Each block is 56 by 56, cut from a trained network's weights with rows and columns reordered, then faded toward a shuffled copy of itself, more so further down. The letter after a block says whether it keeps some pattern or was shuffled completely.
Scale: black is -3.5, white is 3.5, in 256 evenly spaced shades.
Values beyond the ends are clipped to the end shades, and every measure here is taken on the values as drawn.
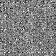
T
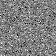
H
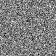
H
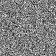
H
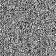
T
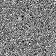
H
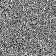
H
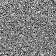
H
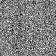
T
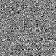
T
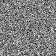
H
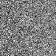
T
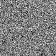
H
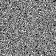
H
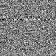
T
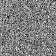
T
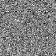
T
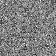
H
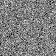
H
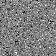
H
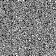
T
